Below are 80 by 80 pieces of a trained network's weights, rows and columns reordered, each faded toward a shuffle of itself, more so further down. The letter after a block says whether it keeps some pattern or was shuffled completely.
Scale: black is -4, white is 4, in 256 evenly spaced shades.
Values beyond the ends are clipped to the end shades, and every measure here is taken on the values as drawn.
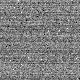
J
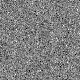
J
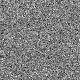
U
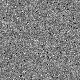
U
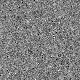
U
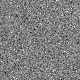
U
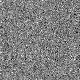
J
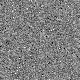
U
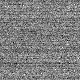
J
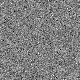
U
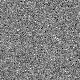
U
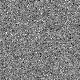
U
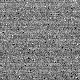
J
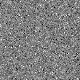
J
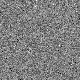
U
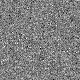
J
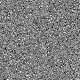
U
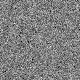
U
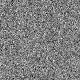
J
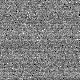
J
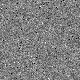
U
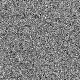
U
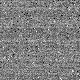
J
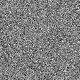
J
